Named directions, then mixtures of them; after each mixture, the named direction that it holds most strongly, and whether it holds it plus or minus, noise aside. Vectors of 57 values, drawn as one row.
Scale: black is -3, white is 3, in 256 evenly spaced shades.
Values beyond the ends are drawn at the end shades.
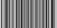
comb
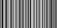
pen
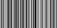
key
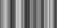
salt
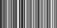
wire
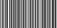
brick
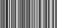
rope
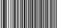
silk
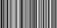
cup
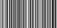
brick, plus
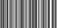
cup, plus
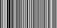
silk, minus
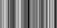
salt, plus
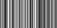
key, minus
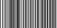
brick, plus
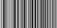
silk, plus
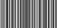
rope, plus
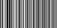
silk, minus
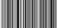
wire, minus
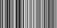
silk, minus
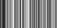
comb, minus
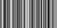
pen, minus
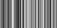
salt, minus
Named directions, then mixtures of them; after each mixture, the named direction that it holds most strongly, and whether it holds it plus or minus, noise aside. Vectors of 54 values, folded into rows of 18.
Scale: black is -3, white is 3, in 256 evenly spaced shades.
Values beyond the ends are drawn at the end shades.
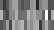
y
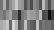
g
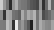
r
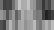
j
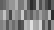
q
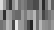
r, plus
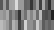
g, plus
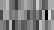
y, minus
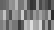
q, plus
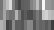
j, minus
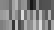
q, plus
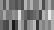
g, minus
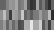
q, plus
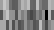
y, minus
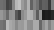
j, plus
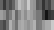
j, plus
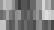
j, minus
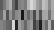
r, minus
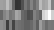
j, minus
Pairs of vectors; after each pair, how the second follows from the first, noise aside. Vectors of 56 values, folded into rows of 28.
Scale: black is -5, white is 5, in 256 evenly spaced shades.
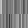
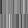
negated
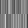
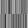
negated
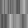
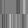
partly zeroed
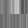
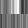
scaled up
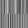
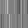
partly zeroed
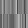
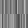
negated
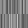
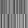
wrapped around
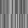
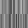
negated
